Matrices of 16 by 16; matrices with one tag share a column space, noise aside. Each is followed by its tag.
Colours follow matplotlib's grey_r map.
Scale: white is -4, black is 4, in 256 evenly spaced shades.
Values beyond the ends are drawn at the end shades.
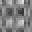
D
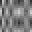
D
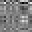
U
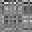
U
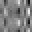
D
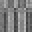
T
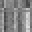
T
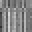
T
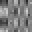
D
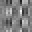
D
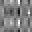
D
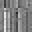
T
